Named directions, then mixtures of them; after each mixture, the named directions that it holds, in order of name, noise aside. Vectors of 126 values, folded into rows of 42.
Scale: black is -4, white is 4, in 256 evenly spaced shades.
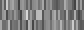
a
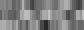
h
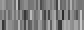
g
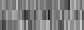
a, g, h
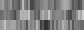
h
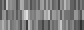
a, g, h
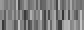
g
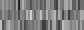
a, g, h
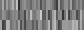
a, g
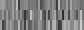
g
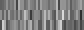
g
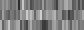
a, g, h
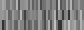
g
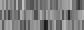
g, h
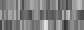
g, h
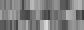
h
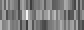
a, h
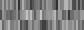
a, g, h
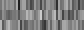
a, g, h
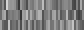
a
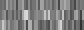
a, g, h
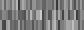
a, g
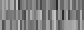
a, g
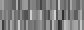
g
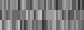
a, g, h
